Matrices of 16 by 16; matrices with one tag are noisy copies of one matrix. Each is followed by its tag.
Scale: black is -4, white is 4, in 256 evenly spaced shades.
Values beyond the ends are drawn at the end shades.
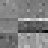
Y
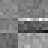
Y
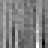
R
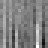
R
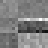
Y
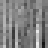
R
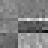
Y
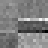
Y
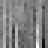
R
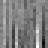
R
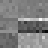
Y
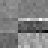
Y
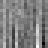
R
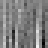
R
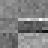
Y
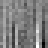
R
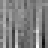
R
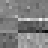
Y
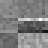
Y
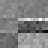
Y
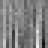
R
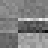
Y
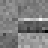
Y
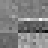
Y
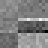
Y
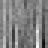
R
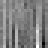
R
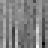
R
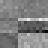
Y
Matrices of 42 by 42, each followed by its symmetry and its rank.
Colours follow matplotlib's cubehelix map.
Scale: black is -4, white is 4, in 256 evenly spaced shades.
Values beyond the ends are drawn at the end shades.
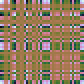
symmetric, rank one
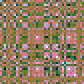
symmetric, rank three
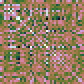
symmetric, rank five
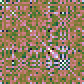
symmetric, rank five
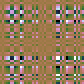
symmetric, rank one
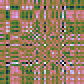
symmetric, rank three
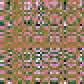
neither, rank three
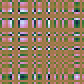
symmetric, rank one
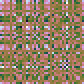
symmetric, rank three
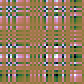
symmetric, rank one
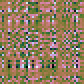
neither, rank three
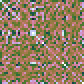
symmetric, rank five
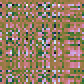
neither, rank three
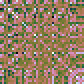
symmetric, rank five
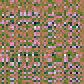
neither, rank three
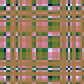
symmetric, rank one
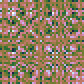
symmetric, rank three
